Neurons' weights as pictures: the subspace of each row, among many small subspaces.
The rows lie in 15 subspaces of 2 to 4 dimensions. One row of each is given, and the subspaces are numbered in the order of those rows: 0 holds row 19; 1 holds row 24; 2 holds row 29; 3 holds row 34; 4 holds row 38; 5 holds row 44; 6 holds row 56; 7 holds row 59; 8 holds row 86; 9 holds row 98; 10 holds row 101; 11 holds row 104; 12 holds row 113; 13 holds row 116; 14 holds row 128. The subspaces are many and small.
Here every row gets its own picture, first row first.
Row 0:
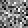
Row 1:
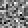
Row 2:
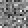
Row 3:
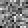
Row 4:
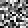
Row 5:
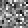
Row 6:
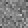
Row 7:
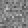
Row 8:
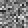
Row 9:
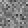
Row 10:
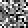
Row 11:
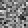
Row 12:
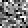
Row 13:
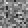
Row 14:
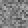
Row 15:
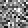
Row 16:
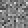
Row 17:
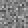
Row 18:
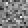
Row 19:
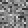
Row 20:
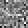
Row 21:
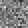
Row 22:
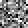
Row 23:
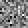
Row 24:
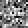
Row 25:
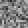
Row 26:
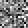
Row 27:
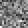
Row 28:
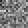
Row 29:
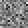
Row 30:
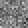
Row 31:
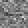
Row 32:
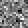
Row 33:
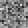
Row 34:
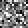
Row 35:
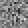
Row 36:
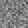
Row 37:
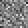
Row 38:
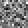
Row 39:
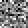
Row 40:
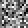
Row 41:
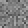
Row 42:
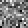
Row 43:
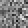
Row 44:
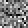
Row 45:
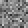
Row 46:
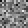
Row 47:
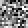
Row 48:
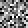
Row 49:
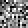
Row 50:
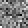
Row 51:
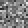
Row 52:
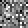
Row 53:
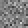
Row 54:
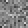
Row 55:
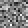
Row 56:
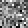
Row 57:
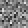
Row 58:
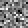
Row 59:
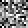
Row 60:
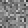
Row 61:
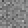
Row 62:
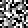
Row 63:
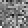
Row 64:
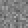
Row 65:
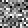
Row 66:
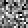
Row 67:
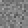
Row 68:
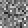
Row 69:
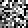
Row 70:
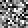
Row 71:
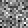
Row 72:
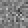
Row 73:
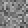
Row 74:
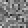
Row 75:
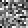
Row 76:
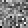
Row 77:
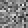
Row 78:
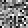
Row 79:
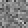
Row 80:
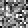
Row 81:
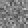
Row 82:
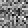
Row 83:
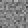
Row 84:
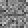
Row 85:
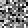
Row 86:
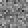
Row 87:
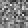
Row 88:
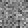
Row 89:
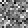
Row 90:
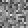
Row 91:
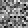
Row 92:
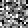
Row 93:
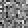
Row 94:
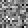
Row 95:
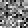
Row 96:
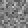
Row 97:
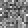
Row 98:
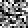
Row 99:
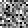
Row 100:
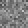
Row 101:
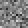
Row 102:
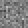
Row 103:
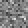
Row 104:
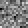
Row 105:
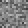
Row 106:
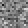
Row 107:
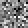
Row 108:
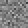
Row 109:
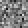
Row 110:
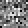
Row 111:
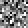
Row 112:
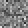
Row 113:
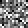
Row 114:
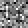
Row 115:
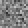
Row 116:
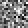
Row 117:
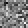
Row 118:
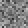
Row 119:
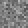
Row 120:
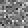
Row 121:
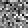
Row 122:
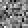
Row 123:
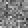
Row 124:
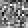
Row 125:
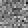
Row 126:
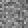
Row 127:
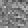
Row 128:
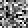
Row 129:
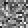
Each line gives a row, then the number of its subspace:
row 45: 12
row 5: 3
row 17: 0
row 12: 9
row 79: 12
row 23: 4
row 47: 13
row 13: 14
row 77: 0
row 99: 2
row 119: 13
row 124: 13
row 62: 1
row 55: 1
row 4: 10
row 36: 3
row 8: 0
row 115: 3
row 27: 6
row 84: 8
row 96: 0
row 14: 4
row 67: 4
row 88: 11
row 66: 0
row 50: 10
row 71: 11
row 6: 10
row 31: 9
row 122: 13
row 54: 5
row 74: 7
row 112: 5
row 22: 12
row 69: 13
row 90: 7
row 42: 6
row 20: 5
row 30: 11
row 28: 8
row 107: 13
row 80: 14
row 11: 0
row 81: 11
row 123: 11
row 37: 2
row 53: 1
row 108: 3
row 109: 13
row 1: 0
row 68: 1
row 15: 3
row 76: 6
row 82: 10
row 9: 2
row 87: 13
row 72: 10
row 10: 7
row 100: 8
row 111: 4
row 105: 7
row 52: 2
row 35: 10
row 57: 4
